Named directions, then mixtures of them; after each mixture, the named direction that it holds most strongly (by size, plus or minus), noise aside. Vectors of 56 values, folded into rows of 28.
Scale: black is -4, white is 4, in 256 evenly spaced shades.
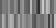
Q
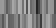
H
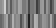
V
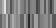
V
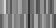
V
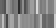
H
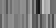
Q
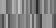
H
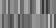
Q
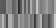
H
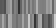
V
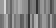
V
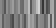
Q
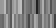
V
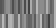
H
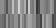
H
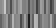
V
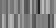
Q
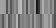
H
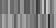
Q
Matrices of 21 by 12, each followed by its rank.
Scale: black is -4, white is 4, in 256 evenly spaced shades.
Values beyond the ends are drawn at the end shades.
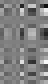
one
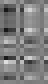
one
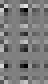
one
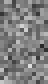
full rank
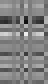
one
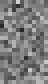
full rank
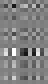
one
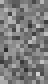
full rank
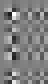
one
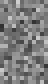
full rank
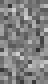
full rank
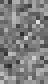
full rank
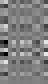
one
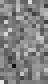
full rank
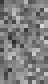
full rank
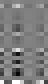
one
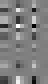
one
